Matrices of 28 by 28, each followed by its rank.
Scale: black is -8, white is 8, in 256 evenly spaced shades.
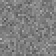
full rank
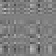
two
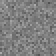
full rank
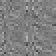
five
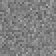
full rank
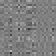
three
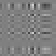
one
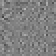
five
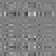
two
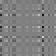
one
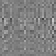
three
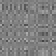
two
